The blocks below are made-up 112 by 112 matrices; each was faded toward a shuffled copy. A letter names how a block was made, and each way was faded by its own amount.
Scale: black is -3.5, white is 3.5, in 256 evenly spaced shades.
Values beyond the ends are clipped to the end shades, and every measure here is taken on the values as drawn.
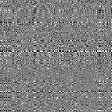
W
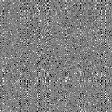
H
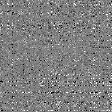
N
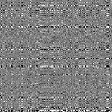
W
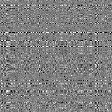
W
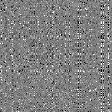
H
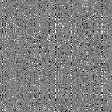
H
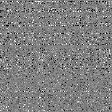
N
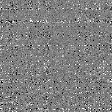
N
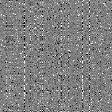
H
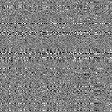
W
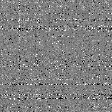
N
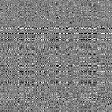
W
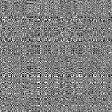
W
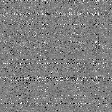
N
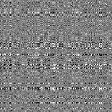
W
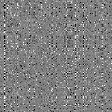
H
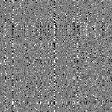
H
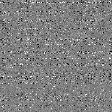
N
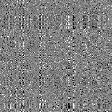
H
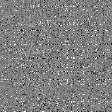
N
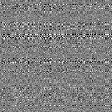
W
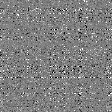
N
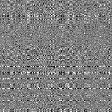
W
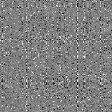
H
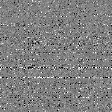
N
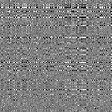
W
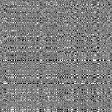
W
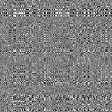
W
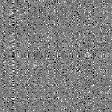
H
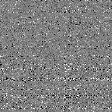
N
